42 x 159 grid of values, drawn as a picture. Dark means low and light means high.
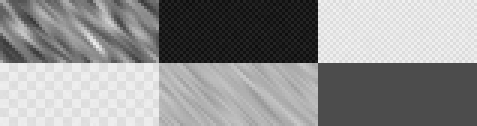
It is made of 2 by 3 panels. Panel 1,1: middling, slanting down to the right, strong in contrast. Panel 1,2: very low, checkered, faint in contrast. Panel 1,3: very high, checkered, faint in contrast. Panel 2,1: very high, checkered, faint in contrast. Panel 2,2: high, slanting down to the right, faint in contrast. Panel 2,3: low, flat.
